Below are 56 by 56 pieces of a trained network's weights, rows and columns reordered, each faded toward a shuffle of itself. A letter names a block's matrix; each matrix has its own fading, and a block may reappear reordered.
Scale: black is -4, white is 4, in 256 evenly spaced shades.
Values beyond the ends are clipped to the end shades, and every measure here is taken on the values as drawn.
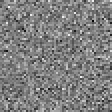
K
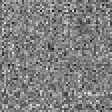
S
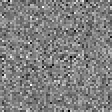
K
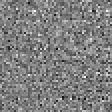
K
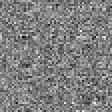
S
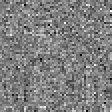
K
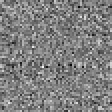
S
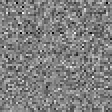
S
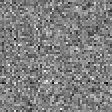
S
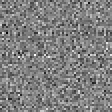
S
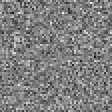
S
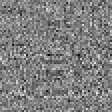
S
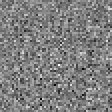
K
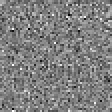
K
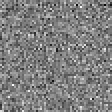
S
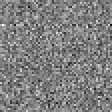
S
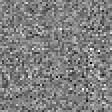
K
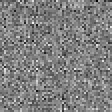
K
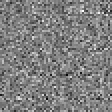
S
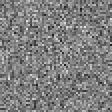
S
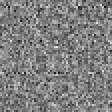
S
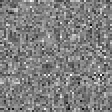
S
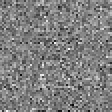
K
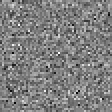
K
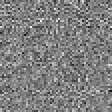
S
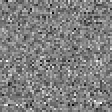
K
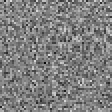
S
